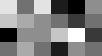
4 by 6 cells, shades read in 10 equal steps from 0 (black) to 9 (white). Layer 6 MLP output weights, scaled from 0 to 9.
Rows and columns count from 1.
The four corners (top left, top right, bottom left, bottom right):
8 5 4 4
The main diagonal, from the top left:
8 6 5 1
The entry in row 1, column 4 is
1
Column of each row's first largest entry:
1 1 5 2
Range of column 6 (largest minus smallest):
3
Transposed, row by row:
8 7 0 4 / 4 6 5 6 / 8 5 5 4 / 1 4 7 1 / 0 2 9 5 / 5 4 2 4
